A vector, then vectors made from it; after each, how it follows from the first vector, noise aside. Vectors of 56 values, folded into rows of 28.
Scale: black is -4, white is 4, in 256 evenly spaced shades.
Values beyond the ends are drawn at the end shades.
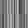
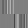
partly zeroed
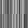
wrapped around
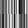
scaled up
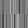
partly zeroed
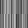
wrapped around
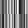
scaled up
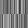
sign-scrambled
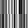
scaled up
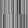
sign-scrambled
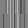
partly zeroed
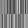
sign-scrambled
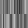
sign-scrambled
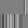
partly zeroed
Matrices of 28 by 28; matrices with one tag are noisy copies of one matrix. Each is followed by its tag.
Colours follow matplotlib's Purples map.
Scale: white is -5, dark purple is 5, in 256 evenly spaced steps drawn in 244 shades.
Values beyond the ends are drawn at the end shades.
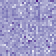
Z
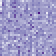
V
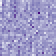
V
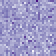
Z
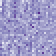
V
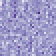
V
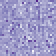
Z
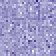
Z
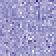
Z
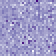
Z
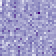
V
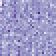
V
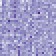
V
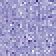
Z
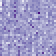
V
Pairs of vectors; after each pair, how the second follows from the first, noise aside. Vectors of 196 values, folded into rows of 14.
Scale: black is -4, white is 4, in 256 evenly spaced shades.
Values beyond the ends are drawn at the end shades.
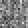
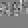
partly zeroed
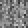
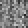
copied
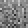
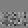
partly zeroed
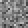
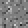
partly zeroed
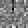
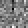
copied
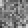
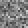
shuffled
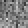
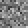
shuffled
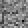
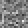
negated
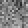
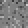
partly zeroed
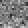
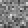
negated
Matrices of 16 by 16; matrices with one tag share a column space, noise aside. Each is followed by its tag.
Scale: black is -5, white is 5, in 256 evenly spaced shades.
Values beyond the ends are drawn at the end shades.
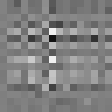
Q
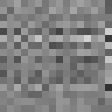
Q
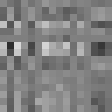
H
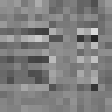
Q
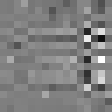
Q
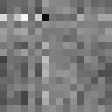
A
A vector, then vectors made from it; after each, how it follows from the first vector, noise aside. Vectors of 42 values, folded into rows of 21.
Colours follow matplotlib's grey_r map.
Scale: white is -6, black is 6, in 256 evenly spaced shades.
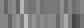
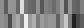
scaled up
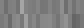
shrunk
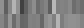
wrapped around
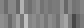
copied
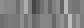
wrapped around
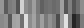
scaled up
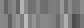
copied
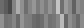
reversed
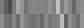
reversed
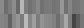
copied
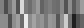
scaled up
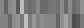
copied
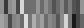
scaled up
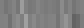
shrunk
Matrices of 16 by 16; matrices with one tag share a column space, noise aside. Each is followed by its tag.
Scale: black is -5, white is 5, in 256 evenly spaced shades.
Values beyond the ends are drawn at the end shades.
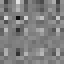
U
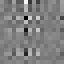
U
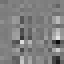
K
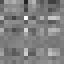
U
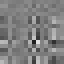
K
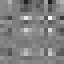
U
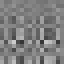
K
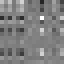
U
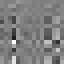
K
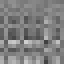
K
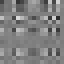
U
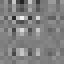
U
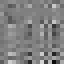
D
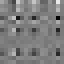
U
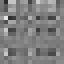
U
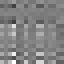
D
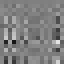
K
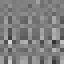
K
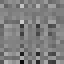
D
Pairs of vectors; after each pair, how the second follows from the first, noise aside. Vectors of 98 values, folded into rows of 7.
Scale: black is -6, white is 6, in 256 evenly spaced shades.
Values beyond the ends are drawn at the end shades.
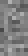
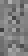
sign-scrambled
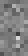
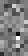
scaled up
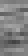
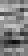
scaled up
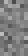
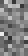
scaled up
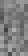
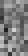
scaled up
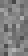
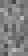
copied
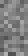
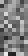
scaled up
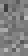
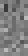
copied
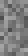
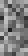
scaled up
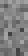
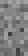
copied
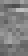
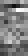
scaled up
